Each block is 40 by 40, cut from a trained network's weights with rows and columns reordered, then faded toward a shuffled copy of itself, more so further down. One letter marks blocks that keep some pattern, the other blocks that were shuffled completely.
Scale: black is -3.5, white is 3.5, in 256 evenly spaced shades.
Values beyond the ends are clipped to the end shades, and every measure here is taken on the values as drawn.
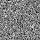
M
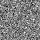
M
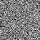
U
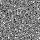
M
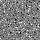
M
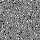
M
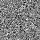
M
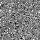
M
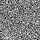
M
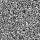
M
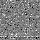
U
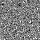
M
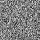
U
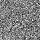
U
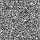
M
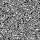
M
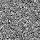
M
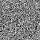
U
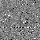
U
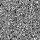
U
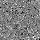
M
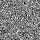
M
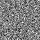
M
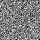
U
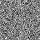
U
